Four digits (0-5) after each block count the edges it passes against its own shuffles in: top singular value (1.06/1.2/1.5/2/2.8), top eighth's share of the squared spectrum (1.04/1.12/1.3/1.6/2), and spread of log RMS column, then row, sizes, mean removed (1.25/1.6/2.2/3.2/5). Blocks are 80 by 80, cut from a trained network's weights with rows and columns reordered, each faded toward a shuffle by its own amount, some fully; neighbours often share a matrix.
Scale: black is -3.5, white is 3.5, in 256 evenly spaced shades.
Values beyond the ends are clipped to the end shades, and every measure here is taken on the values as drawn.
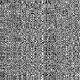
4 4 2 2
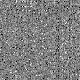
3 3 1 1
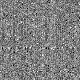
3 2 0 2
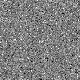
2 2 0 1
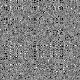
4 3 2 2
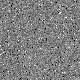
0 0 0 0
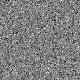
3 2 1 1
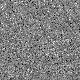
1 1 0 0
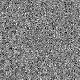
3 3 1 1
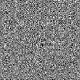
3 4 2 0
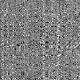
3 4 1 3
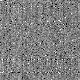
3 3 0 2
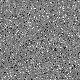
0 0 0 0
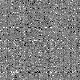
3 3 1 2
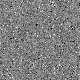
0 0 0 0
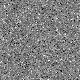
0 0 0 0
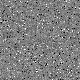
0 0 0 0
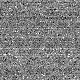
3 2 0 1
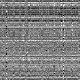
5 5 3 4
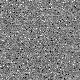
1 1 0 0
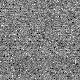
2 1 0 0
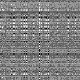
5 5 3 3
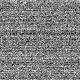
4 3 1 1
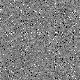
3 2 1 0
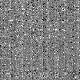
3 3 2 2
